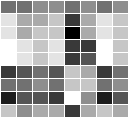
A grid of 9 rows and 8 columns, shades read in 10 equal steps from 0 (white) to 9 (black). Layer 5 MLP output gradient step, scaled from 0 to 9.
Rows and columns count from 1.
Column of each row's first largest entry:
1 5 5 5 5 1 1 1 5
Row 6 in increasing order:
2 3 5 5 6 6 7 7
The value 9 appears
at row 3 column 5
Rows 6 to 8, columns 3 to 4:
5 6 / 4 5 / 6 7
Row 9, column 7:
2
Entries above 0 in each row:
8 8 8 6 6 8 8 7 8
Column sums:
29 34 31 31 46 35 29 30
